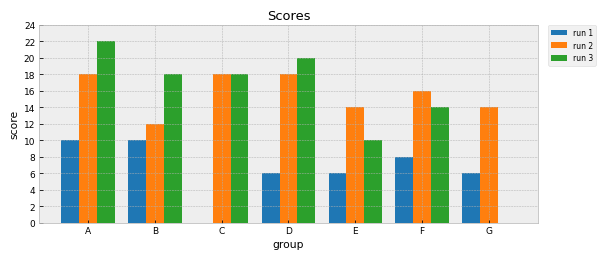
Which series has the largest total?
run 2
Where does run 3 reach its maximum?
A
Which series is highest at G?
run 2
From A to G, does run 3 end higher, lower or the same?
lower
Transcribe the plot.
Title: Scores
x-axis: group, ticks A B C D E F G
y-axis: score, ticks 0 2 4 6 8 10 12 14 16 18 20 22 24
Legend: run 1, run 2, run 3
Values:
run 1: 10 10 0 6 6 8 6
run 2: 18 12 18 18 14 16 14
run 3: 22 18 18 20 10 14 0
